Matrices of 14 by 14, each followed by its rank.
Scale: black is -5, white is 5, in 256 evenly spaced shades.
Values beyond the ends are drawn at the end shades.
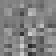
two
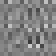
two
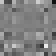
two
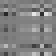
one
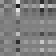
one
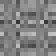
two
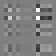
one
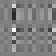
one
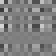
one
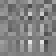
two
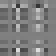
one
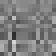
two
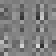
two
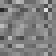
two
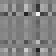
one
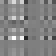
one
